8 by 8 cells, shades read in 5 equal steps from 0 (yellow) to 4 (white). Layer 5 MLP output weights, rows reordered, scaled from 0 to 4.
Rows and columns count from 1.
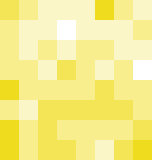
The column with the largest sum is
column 2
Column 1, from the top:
1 2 2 2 0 2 0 0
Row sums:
17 23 20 19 13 12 12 10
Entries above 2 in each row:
4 6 4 3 0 1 0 1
